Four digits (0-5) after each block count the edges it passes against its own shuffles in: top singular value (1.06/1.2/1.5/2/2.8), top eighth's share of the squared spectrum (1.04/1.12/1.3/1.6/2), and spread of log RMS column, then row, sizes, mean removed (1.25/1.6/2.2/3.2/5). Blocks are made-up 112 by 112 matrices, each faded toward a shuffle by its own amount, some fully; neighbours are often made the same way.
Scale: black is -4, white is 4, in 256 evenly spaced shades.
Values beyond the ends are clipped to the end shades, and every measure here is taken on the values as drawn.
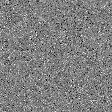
0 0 0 0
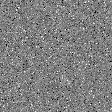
1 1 0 0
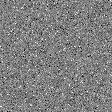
0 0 0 0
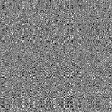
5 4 3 3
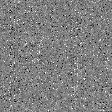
1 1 2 0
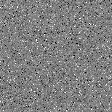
3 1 0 0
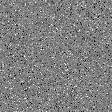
2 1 0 0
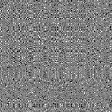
5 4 3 3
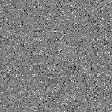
4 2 1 1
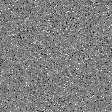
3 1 0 0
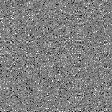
4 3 1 1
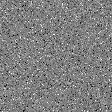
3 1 0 0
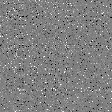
4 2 1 1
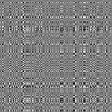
5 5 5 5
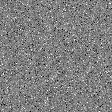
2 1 0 0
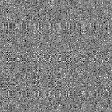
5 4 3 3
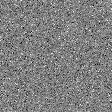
1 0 0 0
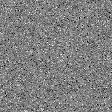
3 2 0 0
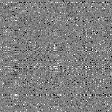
4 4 2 3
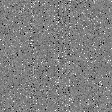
2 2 2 0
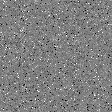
0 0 0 0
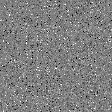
1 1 2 0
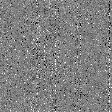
2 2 3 0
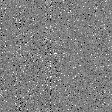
2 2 2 0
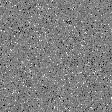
0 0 0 0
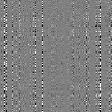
5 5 4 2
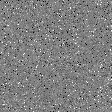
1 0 0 0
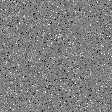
1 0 0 0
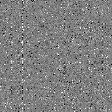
4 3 2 1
